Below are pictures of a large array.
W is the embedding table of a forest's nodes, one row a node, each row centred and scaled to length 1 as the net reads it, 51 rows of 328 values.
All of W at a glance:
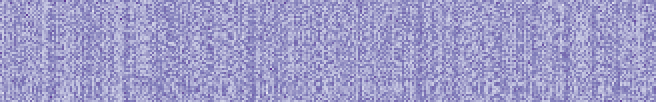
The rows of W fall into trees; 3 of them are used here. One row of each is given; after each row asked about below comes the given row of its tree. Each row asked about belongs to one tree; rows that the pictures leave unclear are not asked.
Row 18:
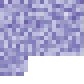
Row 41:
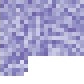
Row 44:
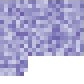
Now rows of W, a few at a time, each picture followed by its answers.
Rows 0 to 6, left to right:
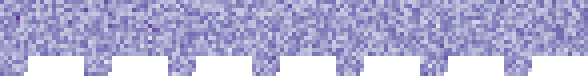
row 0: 18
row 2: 44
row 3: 41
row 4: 44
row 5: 41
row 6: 44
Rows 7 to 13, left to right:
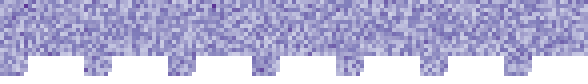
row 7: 18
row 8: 44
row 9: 18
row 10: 18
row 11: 44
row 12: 44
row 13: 18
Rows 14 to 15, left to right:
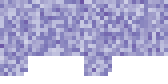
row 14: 41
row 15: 44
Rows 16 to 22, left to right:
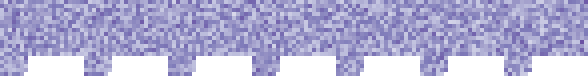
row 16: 18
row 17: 18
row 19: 18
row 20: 44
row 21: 41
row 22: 41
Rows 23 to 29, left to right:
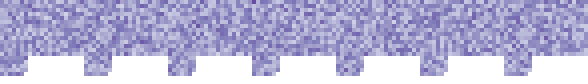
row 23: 18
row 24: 18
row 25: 44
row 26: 18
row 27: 44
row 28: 18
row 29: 18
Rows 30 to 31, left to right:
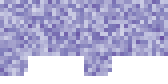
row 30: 44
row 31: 41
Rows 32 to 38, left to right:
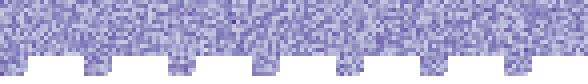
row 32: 18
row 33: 18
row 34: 44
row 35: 18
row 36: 41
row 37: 18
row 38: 41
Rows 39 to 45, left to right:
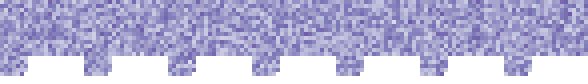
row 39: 44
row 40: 44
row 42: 41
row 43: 44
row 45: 44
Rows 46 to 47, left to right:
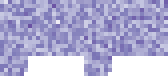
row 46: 44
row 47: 41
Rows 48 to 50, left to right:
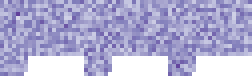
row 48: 18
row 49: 44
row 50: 18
